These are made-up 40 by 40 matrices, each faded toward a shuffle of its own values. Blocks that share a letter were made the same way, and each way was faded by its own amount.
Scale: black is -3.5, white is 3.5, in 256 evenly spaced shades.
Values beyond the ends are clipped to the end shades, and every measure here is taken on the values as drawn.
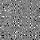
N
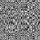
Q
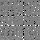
N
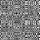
Q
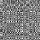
Q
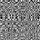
Q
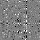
N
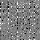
N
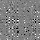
N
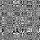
Q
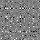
N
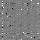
N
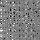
N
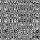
Q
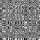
Q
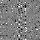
N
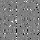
N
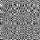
Q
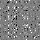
N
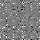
N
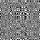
Q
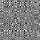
Q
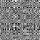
Q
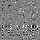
N
